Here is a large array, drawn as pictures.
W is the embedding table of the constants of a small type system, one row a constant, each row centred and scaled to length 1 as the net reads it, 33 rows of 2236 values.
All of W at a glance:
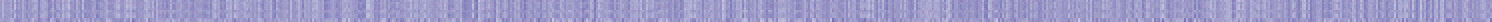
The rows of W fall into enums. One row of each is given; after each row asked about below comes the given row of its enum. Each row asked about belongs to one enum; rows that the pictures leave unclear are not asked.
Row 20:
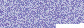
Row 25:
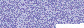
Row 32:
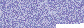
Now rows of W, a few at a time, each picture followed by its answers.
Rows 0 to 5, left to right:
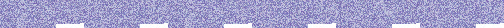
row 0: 25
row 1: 20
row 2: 25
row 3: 20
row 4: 32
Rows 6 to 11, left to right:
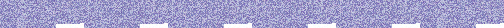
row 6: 25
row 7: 20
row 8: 20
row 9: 20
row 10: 20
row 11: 25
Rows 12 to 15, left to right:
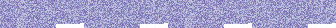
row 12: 25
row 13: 20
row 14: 25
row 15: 20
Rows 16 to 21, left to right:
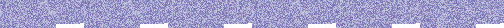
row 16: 32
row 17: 32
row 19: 32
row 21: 25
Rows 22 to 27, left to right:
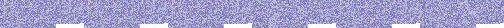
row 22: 20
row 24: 20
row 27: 32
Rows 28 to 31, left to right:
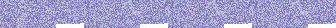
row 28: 25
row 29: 32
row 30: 32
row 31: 32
